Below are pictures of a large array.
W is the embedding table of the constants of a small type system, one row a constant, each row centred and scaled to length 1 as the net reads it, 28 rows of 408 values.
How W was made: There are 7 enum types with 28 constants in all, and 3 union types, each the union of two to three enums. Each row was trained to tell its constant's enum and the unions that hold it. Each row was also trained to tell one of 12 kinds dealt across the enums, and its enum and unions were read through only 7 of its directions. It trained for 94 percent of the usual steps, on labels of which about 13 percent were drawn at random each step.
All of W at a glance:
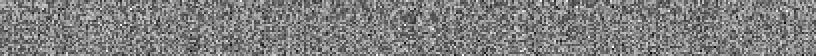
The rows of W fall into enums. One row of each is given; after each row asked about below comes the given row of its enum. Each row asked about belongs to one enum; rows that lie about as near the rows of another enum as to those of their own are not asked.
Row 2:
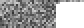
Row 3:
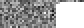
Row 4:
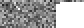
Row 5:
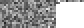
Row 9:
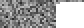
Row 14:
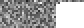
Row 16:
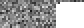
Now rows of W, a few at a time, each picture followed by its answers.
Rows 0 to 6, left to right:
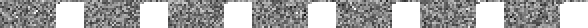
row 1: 2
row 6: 5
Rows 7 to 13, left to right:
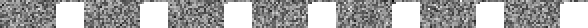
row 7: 2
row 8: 9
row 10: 16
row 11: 5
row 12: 16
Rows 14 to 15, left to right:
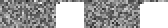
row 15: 5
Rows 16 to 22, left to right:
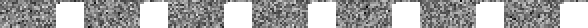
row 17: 9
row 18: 2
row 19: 5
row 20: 16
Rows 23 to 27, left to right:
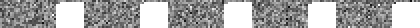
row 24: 3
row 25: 3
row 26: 4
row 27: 14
